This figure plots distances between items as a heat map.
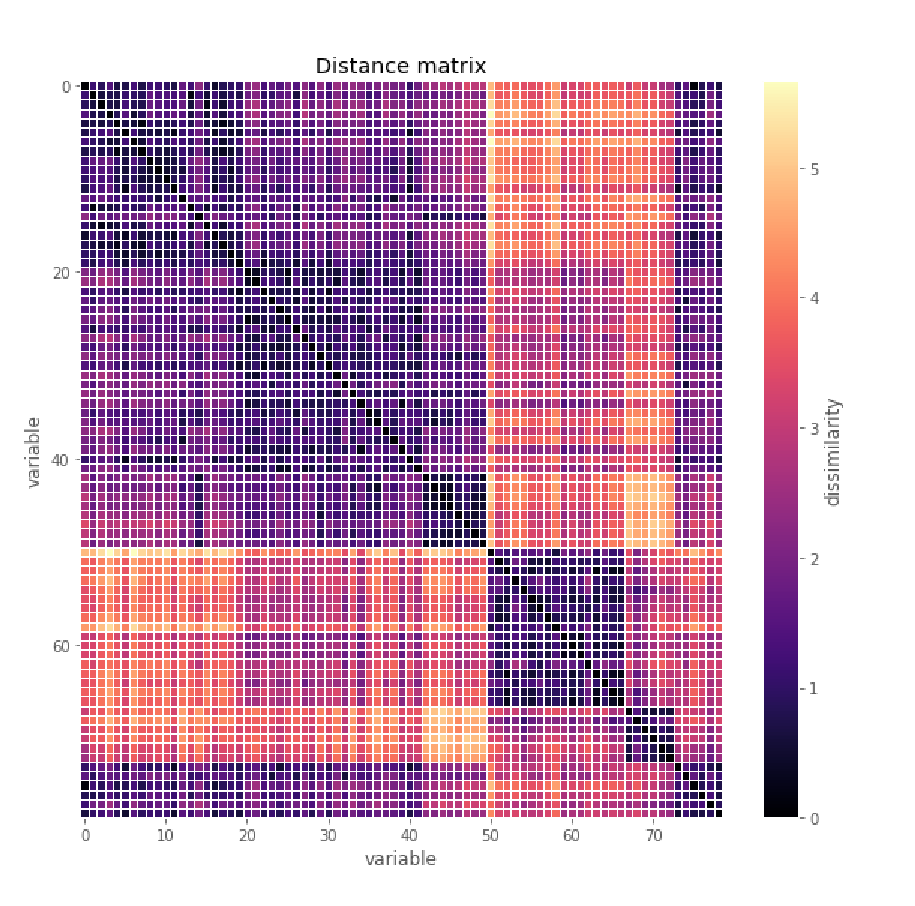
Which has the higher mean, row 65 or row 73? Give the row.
65
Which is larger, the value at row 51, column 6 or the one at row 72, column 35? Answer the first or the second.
the first
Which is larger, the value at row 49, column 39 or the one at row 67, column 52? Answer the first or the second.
the second
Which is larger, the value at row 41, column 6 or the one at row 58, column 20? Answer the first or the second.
the second
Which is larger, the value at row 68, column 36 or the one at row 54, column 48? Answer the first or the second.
the first
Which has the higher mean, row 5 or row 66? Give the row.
66
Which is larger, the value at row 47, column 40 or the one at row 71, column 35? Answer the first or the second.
the second
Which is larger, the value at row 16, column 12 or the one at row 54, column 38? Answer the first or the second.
the second
